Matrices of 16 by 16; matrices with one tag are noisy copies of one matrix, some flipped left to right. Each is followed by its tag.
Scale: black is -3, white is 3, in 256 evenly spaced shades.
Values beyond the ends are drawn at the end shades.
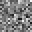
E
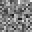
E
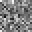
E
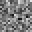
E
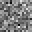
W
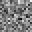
E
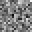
E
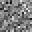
W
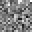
E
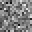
W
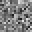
E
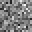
W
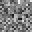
E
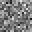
W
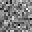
W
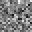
E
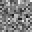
E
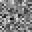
E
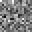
E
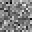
W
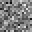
W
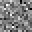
W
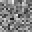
E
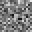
E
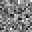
E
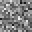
W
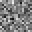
E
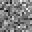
W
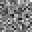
E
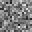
W
